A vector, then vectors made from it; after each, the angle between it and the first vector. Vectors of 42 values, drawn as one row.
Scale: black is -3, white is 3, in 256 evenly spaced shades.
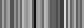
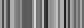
nearly opposite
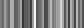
nearly opposite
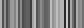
nearly opposite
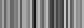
nearly parallel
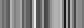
nearly opposite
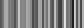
partly aligned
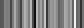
partly aligned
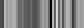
orthogonal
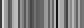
orthogonal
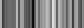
orthogonal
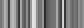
partly opposed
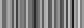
partly aligned
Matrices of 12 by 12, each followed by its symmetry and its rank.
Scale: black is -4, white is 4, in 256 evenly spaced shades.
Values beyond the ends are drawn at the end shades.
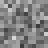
neither, full rank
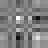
symmetric, rank one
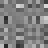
antisymmetric, rank two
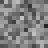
neither, full rank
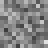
neither, full rank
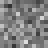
neither, full rank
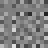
antisymmetric, rank two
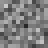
symmetric, full rank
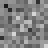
symmetric, full rank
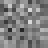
antisymmetric, rank two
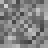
symmetric, full rank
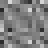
antisymmetric, rank two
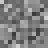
symmetric, full rank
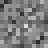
symmetric, full rank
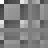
symmetric, rank one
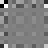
symmetric, rank one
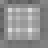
symmetric, rank one
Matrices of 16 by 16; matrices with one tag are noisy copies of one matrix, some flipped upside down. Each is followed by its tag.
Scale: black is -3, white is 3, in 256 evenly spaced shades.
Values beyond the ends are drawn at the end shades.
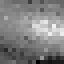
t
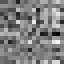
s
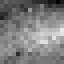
t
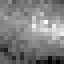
t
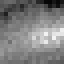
t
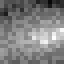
t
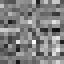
s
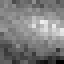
t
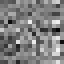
s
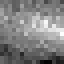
t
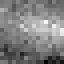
t
